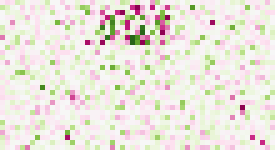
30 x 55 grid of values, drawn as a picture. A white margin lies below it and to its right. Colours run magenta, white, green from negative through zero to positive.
The halves do not mirror each other. A few values lie far out on both sides of the bulk. Overall the values sit about 50% of the way up the scale. An odd patch, rougher than its surroundings, sits in the top middle. The top middle is the roughest part.
